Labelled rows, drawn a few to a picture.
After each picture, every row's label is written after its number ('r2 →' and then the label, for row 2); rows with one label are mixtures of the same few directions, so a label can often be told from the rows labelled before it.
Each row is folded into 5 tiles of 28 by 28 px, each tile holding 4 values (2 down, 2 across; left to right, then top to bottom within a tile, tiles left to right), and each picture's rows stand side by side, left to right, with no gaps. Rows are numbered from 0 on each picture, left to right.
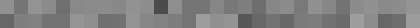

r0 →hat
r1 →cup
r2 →hat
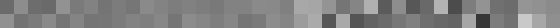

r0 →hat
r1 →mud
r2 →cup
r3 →cup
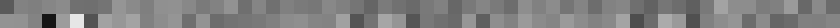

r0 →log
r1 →cup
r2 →hat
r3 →cup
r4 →hat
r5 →cup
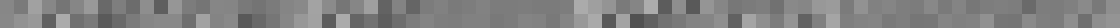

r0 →cup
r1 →cup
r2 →cup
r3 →hat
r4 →cup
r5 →mud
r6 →cup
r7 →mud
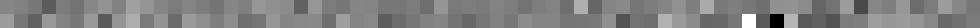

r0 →mud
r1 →mud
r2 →cup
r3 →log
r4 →cup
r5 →log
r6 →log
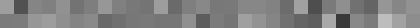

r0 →log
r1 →cup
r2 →cup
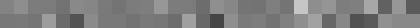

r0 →log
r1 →log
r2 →cup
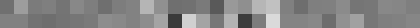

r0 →log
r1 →mud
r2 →log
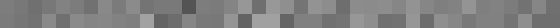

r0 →cup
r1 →mud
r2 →hat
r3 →mud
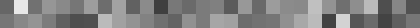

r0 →cup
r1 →cup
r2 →cup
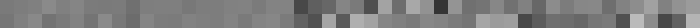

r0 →mud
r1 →mud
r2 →cup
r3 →cup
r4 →hat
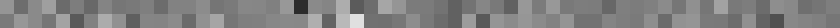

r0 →hat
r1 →log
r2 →log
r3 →cup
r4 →mud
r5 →log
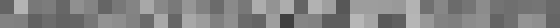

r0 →log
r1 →mud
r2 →hat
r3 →hat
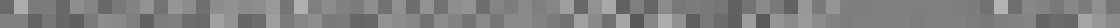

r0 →log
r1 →hat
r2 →cup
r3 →hat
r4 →hat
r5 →cup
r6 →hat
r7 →cup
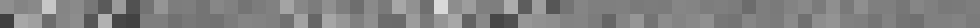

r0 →mud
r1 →log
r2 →mud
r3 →cup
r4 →log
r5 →mud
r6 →log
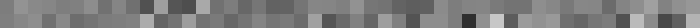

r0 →cup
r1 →hat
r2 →mud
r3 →log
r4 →hat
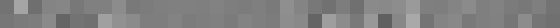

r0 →cup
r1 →mud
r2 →mud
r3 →mud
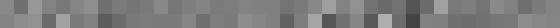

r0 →cup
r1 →cup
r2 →mud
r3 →log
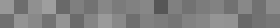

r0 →hat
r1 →cup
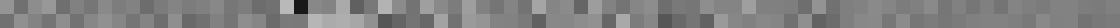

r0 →hat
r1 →mud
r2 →log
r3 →mud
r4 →cup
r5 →mud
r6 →cup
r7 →cup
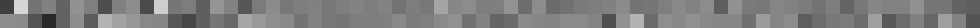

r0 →log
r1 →log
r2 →mud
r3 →cup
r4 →log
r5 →cup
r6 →mud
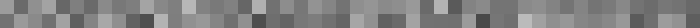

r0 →hat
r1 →mud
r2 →hat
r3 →cup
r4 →hat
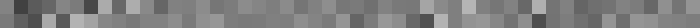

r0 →cup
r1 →log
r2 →hat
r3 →mud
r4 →cup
